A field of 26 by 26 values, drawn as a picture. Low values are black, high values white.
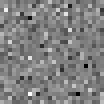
On average the colour sits 50% of the way up the scale. No overall slope runs across the table. A few values lie far out on both sides of the bulk. The grain is fine, like static. The halves do not mirror each other. No seam splits the table.
